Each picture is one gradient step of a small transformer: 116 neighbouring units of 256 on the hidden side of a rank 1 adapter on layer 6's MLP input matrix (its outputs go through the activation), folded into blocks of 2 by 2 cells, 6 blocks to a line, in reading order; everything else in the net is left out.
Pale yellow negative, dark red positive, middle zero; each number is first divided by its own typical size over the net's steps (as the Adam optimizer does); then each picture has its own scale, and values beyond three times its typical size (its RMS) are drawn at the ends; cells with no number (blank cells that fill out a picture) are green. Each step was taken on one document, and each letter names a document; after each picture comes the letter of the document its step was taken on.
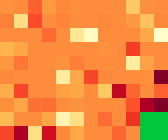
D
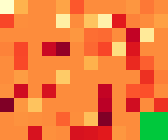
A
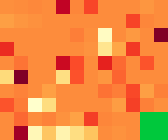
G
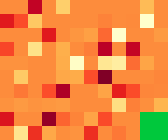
G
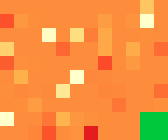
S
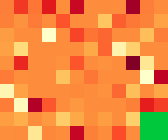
D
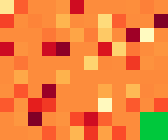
A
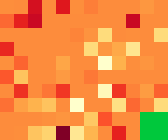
G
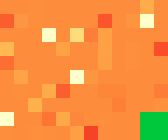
S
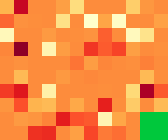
A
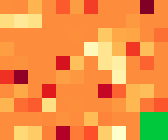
G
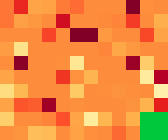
D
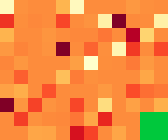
A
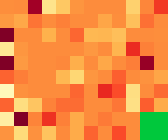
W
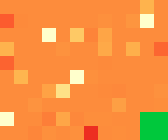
S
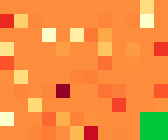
S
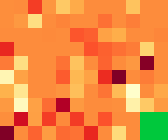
W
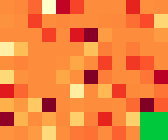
D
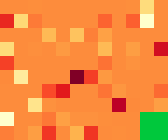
S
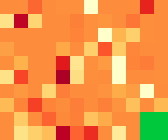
G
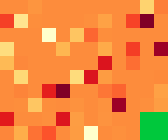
S
